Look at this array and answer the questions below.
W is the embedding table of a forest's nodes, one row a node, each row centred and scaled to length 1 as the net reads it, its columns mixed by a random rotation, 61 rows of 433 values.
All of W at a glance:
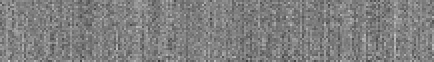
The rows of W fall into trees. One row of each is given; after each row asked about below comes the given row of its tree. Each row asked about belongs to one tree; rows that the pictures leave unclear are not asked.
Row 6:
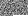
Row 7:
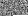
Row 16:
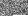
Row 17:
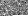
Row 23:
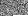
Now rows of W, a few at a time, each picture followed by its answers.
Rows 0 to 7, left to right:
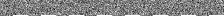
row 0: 7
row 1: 6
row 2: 17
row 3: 6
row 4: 7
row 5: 7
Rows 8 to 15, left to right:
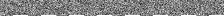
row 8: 17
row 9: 7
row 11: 23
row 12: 6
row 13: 23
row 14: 6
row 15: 7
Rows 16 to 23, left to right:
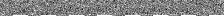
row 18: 6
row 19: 6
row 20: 7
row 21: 6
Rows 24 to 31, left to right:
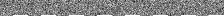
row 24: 23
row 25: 23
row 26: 6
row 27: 7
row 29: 7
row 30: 7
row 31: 16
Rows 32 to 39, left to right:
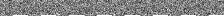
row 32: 16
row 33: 6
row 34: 16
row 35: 6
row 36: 16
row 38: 16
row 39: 16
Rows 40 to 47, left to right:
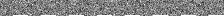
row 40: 7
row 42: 16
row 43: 23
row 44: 16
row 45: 16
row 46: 6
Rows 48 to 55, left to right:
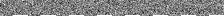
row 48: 16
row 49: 16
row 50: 23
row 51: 6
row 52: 23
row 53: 6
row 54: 6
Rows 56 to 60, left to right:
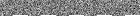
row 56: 16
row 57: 16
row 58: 7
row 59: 16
